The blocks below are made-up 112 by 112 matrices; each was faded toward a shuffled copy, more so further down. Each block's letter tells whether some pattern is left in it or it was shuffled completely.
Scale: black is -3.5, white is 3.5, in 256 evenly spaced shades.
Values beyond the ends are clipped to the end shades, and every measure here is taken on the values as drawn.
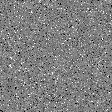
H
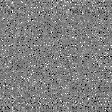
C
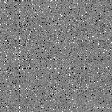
C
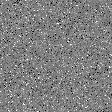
H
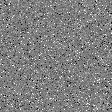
H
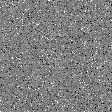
H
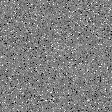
H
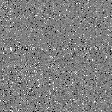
C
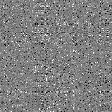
C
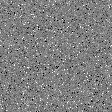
H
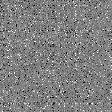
C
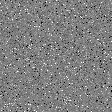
H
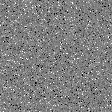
H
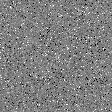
H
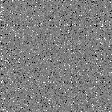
C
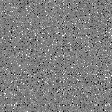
C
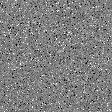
H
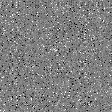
C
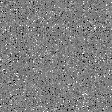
C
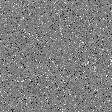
H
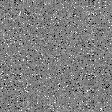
C
